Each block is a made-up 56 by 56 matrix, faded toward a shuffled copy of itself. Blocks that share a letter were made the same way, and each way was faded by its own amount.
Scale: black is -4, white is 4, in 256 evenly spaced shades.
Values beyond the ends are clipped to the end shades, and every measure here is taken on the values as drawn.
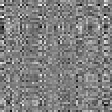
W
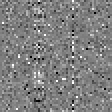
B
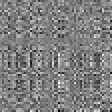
W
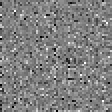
B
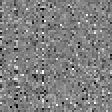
B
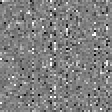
B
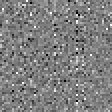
B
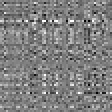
W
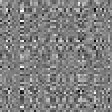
W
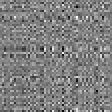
W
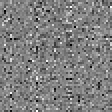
B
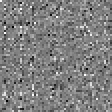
B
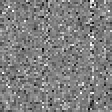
B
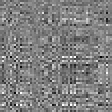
W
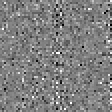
B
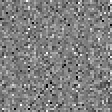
B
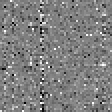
B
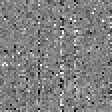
B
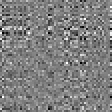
W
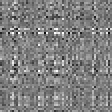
W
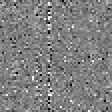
B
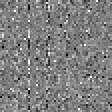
B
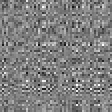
W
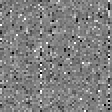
B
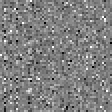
B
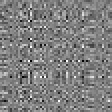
W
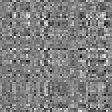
W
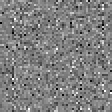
B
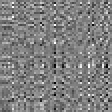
W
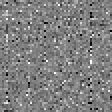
B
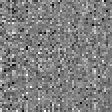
B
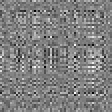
W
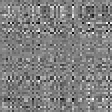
W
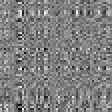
W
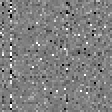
B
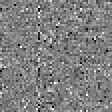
B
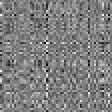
W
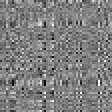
W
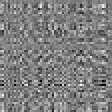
W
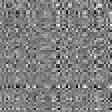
W
